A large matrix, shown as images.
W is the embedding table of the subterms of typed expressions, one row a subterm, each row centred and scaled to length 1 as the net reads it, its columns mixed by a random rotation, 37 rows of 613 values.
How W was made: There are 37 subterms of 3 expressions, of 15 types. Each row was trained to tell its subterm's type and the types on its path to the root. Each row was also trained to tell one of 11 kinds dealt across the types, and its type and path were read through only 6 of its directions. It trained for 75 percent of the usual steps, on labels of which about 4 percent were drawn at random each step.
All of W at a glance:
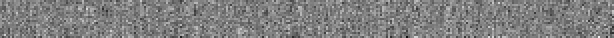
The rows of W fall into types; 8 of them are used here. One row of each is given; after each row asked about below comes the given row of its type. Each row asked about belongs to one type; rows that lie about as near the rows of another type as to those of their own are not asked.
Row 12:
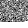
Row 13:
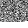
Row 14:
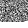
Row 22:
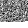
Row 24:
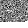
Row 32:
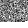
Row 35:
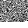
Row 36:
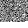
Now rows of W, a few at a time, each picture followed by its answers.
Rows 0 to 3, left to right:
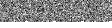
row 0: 36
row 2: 32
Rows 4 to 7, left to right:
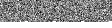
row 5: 35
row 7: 14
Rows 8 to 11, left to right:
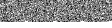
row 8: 14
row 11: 14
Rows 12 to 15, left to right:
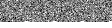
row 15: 12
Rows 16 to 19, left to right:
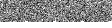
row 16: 22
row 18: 35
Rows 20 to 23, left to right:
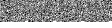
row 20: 24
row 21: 32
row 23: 22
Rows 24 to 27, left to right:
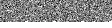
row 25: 35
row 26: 36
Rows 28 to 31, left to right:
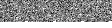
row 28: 32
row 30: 36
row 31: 35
